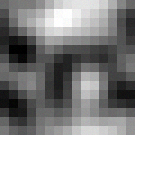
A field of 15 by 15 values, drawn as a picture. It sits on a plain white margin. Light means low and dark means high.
There are no lone odd cells. No row or column stands out. No regular stripes run through it. The top middle is the ninth with the lowest average.
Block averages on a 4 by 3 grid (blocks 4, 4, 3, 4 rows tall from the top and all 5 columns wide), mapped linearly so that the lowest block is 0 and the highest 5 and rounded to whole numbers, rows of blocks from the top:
3 0 3 / 5 4 4 / 4 4 4 / 5 3 3
